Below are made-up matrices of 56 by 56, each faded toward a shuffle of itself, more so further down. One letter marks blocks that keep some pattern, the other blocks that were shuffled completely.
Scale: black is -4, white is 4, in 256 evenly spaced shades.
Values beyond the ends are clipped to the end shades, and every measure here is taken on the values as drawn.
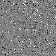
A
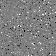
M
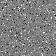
M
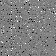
A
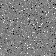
M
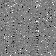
A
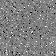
A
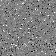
M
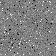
M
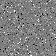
M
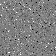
M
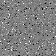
A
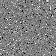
M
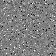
A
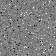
M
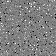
M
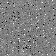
A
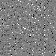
A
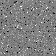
M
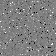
M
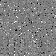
A
